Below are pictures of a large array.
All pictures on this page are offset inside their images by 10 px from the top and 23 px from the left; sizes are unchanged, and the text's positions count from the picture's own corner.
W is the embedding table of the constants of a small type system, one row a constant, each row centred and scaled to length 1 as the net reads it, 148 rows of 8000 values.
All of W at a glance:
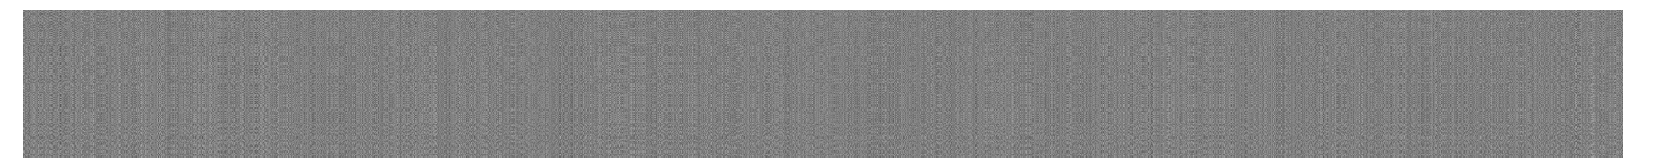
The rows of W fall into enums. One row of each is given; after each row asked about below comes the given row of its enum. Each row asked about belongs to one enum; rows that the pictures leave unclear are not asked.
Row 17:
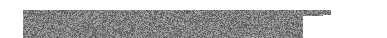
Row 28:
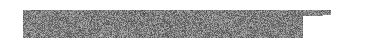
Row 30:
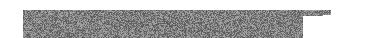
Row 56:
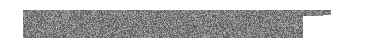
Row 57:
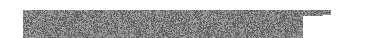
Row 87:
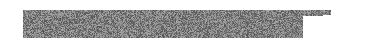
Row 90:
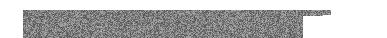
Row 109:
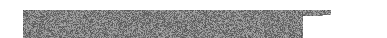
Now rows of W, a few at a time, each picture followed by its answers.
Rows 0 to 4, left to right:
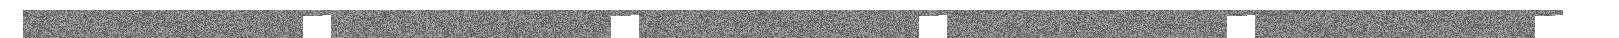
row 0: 109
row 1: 57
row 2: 109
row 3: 17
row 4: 17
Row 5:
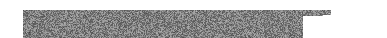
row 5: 109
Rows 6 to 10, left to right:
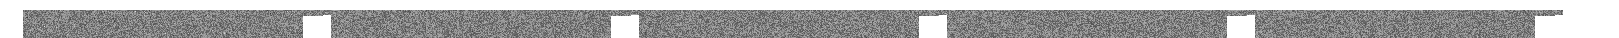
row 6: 56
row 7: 57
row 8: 109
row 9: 30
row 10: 87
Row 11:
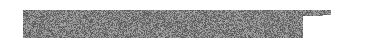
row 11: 109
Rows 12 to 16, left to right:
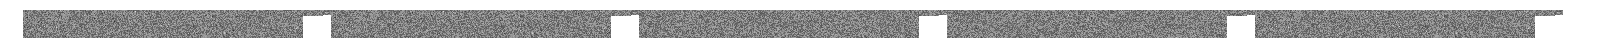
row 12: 56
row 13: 56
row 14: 109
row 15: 17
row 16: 56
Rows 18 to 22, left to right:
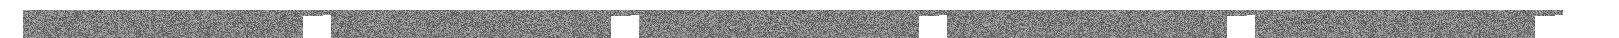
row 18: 57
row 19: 109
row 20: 17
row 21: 90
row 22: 87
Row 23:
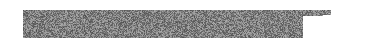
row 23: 109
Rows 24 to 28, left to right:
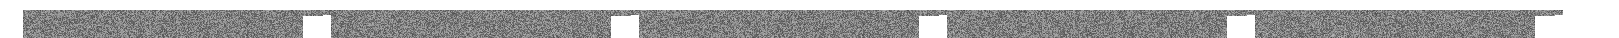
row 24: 87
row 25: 109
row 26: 87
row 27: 57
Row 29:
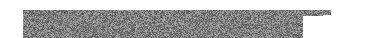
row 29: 17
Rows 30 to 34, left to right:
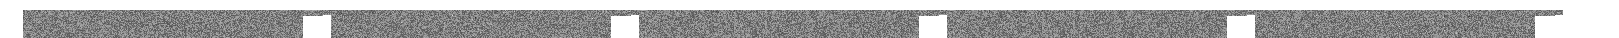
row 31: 17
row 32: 57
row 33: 57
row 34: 56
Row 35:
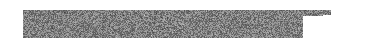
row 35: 17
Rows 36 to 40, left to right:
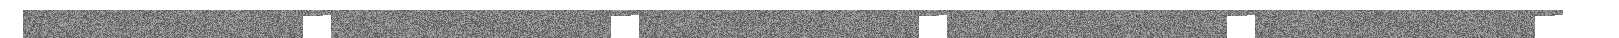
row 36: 90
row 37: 30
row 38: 90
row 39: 56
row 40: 109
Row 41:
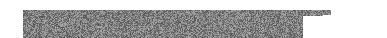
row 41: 90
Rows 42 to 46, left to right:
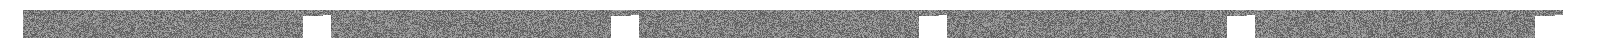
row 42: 17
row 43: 30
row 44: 109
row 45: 90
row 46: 57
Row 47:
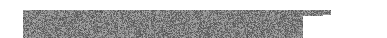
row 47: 57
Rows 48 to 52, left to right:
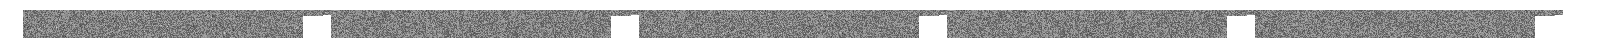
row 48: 56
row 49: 57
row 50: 56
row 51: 57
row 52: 109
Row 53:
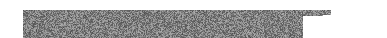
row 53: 109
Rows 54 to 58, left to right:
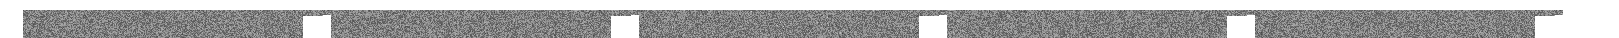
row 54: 109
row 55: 87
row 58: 109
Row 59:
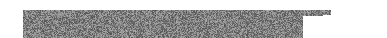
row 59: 87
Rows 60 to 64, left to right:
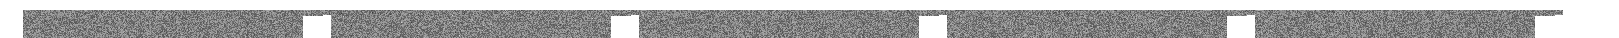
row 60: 87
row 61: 17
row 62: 87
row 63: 28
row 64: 57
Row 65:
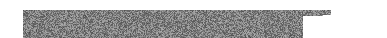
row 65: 109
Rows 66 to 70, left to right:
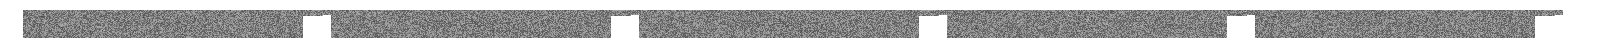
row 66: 90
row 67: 30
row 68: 30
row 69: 17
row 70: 90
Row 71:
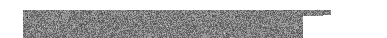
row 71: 56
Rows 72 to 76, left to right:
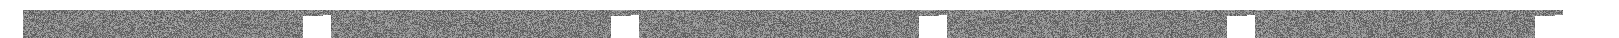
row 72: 17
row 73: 30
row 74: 30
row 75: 87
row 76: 57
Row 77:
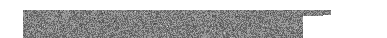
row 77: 56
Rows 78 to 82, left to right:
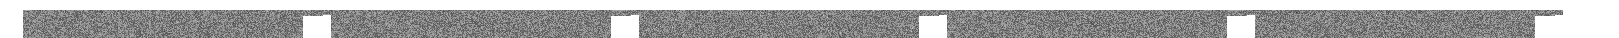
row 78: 57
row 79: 30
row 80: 56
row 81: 30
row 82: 17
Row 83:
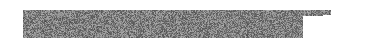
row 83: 87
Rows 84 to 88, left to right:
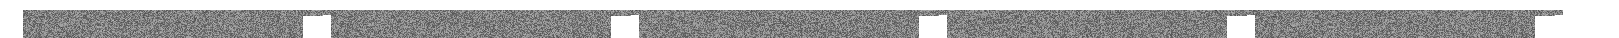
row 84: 90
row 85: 109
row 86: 30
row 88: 90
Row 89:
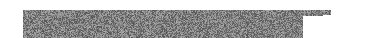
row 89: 87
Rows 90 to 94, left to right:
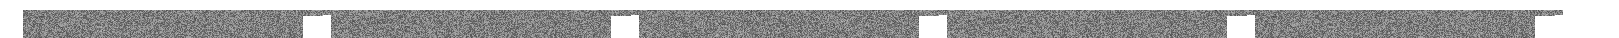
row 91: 87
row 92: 28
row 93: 87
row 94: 90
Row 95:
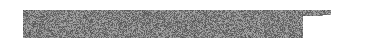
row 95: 109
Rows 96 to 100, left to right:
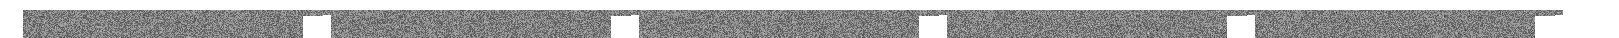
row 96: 90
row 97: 87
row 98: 87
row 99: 56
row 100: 56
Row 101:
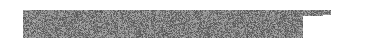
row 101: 57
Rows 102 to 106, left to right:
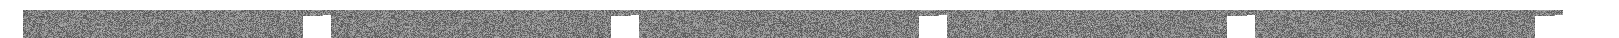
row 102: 90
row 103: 90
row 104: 30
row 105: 56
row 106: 30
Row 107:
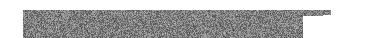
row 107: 56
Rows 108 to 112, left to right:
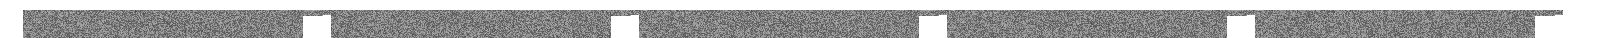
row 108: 30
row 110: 30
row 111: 30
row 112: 57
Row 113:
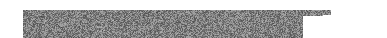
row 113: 90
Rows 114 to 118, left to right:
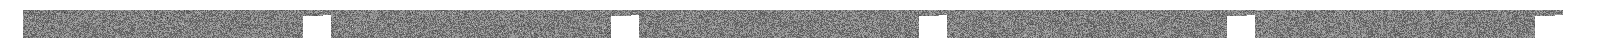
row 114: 17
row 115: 56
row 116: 109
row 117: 28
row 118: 57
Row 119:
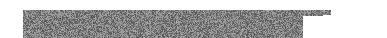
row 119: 87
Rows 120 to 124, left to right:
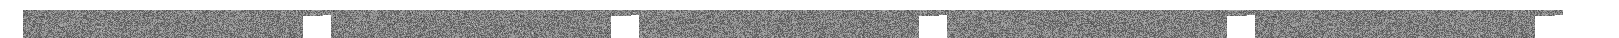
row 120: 90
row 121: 56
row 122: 87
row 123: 30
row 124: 90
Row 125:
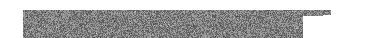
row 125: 56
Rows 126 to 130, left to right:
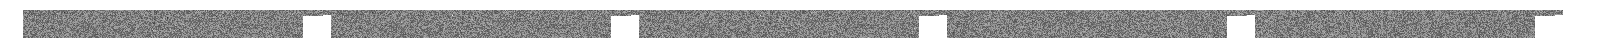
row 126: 17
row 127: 17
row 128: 17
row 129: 109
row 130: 57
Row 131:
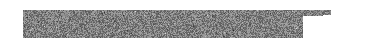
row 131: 56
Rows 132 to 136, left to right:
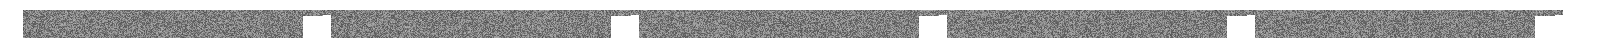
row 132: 109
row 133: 90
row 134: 30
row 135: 87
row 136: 87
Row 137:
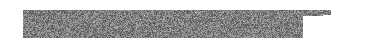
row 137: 17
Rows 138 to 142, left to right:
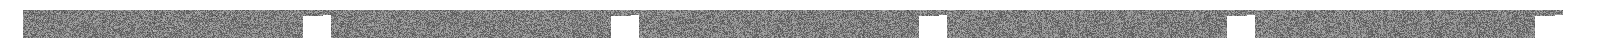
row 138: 17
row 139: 109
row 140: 87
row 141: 57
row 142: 57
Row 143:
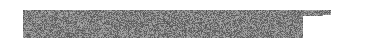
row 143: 30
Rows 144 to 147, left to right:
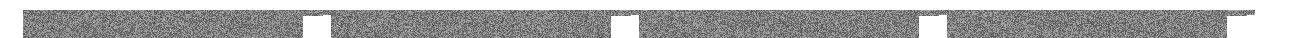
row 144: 17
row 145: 90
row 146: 30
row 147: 30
